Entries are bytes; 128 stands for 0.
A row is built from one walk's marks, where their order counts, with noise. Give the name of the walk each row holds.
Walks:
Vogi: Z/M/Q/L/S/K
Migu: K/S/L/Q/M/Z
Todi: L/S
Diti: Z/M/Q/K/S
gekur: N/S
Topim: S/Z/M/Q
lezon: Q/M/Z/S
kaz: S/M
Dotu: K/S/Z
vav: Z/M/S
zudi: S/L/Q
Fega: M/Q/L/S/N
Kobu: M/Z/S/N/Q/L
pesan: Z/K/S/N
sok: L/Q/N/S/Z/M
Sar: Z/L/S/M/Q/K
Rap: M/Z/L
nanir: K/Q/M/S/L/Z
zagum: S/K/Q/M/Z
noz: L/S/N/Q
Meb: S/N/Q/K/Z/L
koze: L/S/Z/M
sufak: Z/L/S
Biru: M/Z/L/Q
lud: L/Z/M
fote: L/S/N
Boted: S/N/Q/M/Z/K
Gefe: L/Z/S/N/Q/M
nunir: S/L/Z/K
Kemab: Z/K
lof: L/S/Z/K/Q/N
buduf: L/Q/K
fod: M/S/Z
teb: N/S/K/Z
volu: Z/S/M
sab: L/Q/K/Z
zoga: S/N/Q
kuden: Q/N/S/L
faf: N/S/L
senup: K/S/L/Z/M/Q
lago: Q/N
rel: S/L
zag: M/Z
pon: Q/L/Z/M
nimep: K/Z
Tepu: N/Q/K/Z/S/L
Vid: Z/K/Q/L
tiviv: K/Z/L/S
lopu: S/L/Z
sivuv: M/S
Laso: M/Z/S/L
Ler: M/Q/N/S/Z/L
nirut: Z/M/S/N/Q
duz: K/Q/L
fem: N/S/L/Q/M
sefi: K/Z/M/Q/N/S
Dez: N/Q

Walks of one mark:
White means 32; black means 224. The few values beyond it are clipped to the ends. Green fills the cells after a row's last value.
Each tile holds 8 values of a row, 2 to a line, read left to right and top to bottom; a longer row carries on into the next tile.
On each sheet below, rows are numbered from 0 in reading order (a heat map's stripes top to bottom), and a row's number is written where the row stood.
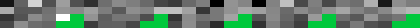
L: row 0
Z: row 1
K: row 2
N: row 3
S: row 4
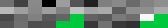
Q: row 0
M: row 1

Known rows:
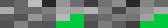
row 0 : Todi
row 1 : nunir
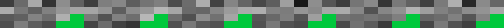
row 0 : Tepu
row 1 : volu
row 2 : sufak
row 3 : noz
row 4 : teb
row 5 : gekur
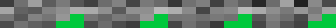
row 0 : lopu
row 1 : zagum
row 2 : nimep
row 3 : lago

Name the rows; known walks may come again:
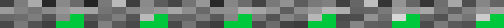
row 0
gekur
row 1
fote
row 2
sefi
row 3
volu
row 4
rel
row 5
Laso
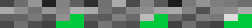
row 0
nirut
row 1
Ler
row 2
lud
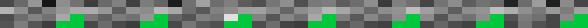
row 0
Vogi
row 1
zagum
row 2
Rap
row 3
vav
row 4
lezon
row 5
fod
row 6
lago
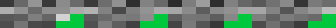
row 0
fem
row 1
nunir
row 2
pesan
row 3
Dotu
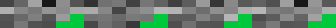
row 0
noz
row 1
nimep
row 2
Biru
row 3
zudi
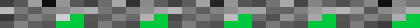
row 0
duz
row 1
Tepu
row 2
Vid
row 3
sufak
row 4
Sar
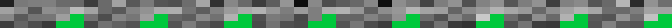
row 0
zag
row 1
lopu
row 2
tiviv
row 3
Dez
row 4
Diti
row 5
kaz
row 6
sivuv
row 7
Todi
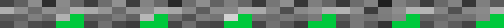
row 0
senup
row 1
Gefe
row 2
pon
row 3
teb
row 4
Kemab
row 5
sab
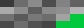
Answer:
Migu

